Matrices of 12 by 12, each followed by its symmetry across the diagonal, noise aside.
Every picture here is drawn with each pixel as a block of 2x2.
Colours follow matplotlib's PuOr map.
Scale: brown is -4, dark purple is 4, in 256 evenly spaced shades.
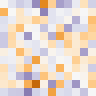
neither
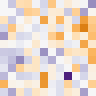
neither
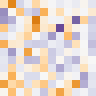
neither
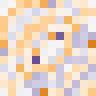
symmetric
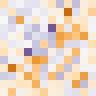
symmetric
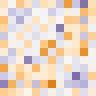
symmetric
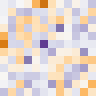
symmetric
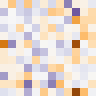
neither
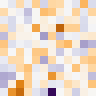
neither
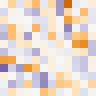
antisymmetric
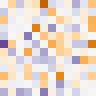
antisymmetric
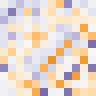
symmetric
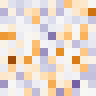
neither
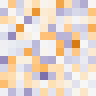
antisymmetric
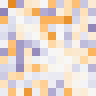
antisymmetric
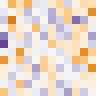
neither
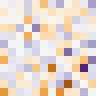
antisymmetric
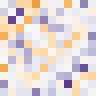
symmetric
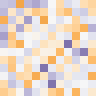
symmetric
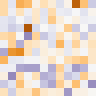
neither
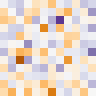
antisymmetric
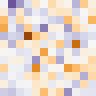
neither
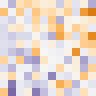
antisymmetric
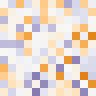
antisymmetric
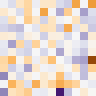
antisymmetric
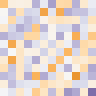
symmetric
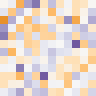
symmetric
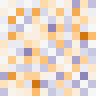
symmetric
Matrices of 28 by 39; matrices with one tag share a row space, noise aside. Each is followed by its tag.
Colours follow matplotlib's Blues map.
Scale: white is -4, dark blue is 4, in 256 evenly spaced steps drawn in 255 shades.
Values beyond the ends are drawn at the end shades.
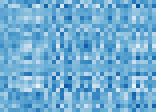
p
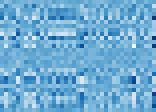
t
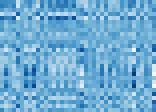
t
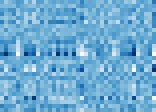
t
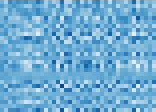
p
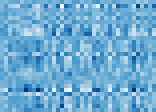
p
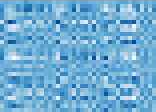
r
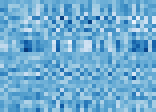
p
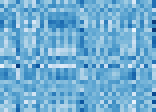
t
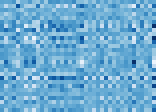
t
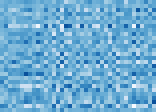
p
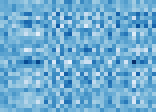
p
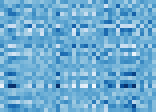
r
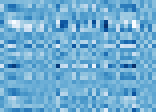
r
